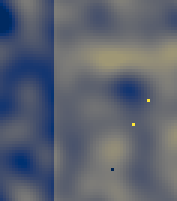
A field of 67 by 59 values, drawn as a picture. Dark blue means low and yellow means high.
Lone odd cells: 3, 2 higher and 1 lower than their neighbours. Seam: vertical, 30% of the way across, the right part higher. Histogram: bell-shaped.
